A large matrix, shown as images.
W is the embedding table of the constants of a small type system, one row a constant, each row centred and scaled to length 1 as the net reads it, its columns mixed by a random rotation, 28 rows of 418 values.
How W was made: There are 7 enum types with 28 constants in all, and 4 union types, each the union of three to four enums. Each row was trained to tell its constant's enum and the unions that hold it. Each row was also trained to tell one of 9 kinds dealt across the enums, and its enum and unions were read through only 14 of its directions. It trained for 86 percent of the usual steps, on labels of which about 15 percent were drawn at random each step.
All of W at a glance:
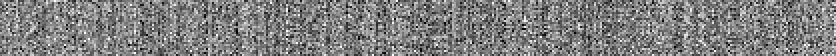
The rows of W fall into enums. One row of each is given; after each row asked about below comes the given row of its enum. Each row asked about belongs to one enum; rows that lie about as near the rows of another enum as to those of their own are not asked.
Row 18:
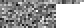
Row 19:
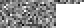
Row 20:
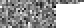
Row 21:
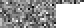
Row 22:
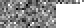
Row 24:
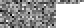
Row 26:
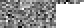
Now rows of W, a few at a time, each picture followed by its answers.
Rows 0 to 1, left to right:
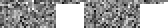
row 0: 18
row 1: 20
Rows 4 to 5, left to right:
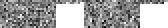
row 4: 21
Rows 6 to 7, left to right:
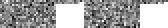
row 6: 24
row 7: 20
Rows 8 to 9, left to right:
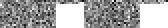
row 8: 20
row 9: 21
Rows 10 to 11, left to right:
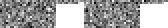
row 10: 22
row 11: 24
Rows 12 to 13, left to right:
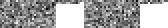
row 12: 26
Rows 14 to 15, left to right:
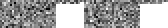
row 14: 26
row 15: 24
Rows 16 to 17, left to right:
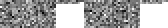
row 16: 20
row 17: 21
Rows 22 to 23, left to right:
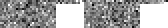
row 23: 21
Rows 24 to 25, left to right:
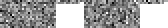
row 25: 22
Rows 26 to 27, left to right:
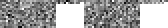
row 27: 24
